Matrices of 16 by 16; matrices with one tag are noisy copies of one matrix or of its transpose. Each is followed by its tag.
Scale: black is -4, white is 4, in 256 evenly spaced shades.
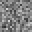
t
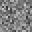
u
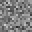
u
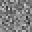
u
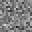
u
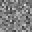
u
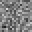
t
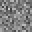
u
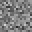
u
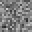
t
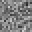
t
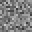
u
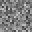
u
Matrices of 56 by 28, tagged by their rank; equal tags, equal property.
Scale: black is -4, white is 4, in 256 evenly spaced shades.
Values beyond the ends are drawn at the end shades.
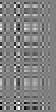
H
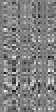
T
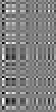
H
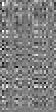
T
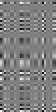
H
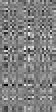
T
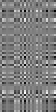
H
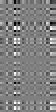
H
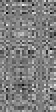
T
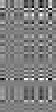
H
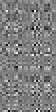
T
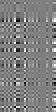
H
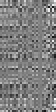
T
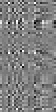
T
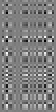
H
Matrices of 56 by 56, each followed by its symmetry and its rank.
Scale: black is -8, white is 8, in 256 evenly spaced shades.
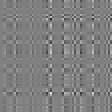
neither, rank one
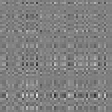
neither, rank two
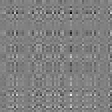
neither, rank two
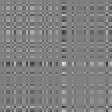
symmetric, rank one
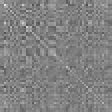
symmetric, rank five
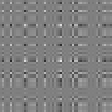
symmetric, rank one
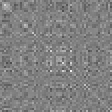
symmetric, rank five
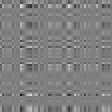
neither, rank one
